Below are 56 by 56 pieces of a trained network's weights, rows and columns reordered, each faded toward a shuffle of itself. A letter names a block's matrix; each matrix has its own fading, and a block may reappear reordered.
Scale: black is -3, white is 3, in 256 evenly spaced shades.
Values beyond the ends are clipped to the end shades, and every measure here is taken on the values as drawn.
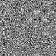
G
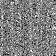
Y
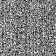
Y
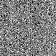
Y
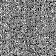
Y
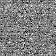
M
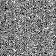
Y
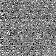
M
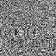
G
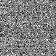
M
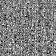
Y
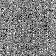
Y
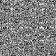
G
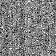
Y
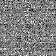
M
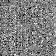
Y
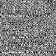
G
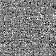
M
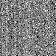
Y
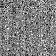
Y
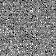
M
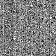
Y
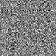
G
